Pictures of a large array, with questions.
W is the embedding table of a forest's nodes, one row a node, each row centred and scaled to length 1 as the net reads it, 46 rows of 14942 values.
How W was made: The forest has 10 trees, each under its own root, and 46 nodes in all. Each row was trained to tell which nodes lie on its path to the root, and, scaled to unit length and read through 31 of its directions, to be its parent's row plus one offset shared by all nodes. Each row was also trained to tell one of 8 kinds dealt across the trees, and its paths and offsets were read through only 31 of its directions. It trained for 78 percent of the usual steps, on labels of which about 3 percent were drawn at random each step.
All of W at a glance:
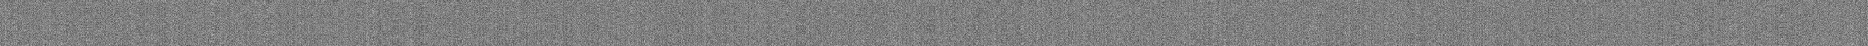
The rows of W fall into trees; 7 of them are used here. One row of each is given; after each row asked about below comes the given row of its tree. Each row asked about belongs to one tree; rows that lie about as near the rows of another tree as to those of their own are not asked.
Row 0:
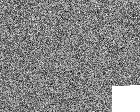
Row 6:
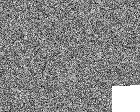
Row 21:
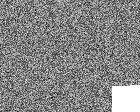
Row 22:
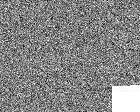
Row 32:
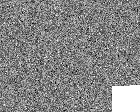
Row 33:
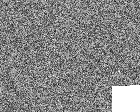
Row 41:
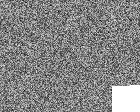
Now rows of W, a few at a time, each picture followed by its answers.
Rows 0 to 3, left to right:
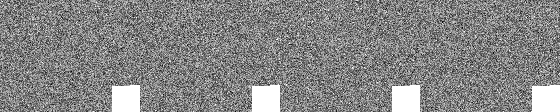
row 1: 0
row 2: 32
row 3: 41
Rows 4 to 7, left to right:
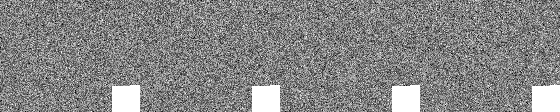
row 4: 22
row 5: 0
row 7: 32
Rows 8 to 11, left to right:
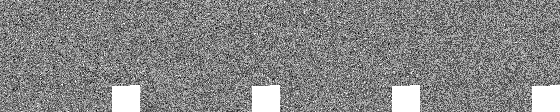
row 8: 22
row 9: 33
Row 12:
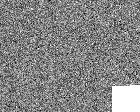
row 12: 22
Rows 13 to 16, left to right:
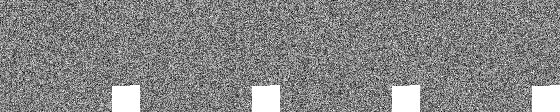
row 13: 22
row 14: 21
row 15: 21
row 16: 33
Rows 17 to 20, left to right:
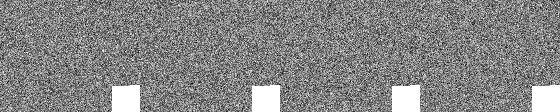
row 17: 32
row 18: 0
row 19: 6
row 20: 32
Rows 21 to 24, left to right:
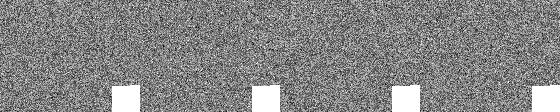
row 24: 0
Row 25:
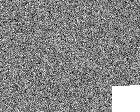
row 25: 32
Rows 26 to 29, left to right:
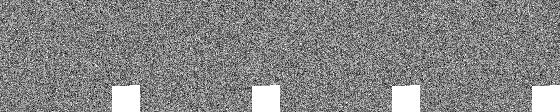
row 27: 22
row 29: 32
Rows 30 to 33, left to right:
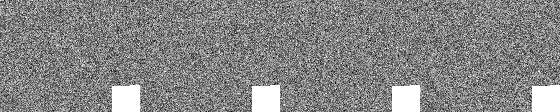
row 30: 41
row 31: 6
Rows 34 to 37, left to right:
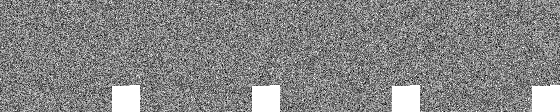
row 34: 22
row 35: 22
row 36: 33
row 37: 0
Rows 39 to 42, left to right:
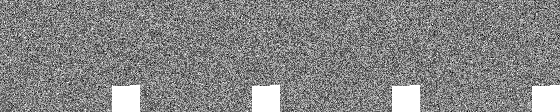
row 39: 33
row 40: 41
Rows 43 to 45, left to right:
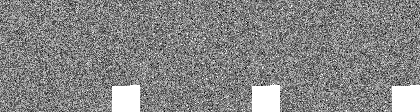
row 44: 32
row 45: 33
